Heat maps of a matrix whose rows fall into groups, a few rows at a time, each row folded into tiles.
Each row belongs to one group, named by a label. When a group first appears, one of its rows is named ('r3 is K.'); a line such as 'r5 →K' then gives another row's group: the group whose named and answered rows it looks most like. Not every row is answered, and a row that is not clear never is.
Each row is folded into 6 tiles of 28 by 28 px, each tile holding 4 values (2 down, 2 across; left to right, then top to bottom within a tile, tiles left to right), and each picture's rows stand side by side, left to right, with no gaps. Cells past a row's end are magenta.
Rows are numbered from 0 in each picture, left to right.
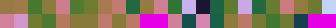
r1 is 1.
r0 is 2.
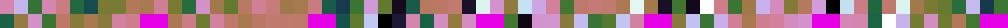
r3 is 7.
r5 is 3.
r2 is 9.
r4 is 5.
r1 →5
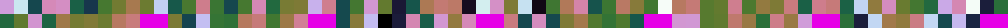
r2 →9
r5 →7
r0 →1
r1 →9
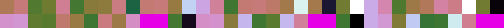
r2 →7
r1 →7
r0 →2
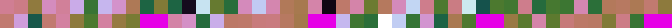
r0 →3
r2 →3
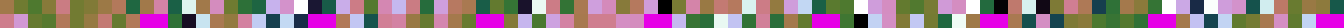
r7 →5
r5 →7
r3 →5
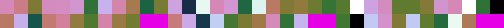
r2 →7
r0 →3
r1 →5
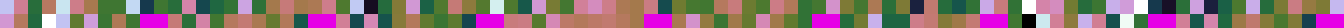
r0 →3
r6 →7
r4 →2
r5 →9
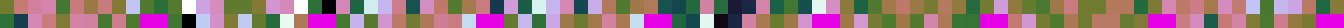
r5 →2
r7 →3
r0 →7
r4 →9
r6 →2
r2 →5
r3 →5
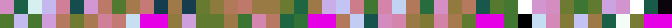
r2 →3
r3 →7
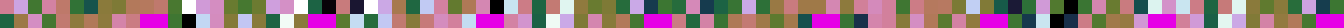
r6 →9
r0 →1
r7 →3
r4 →1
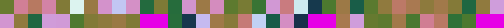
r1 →7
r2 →2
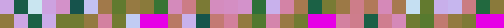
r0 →5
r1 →3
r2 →3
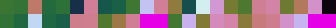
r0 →9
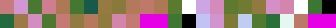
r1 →7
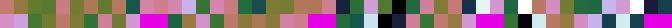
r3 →7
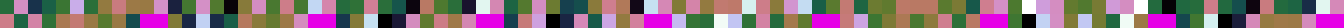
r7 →9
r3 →9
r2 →9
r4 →3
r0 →1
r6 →7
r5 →2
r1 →9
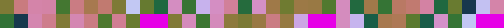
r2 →2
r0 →7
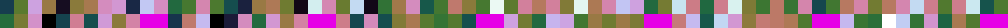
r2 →1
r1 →9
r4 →3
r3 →3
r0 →9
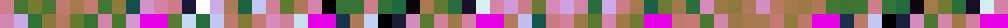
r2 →9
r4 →5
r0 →2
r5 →9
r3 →3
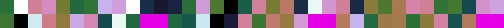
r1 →9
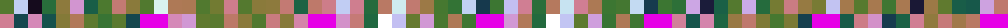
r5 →9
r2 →3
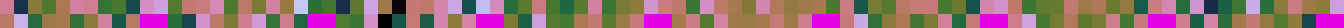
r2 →9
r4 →5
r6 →2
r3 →9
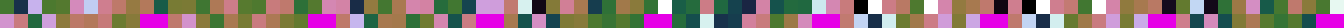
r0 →5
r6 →5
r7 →1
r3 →1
